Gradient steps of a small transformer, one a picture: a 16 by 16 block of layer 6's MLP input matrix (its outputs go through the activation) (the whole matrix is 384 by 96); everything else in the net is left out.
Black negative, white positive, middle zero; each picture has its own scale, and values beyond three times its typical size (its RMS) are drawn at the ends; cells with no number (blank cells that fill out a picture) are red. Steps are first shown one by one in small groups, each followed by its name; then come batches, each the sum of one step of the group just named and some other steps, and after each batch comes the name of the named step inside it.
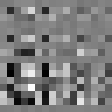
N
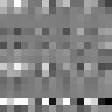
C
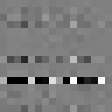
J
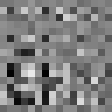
N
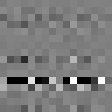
J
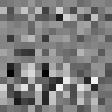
N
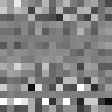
C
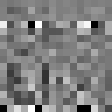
N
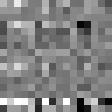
C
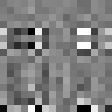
N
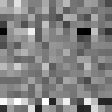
C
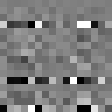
J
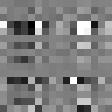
J
